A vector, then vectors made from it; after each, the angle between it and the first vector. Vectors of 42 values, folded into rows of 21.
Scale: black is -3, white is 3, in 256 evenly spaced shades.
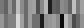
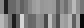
orthogonal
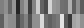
nearly opposite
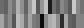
nearly parallel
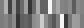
nearly opposite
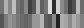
partly opposed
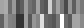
nearly opposite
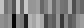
orthogonal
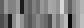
orthogonal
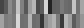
nearly parallel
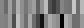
nearly parallel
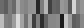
nearly parallel
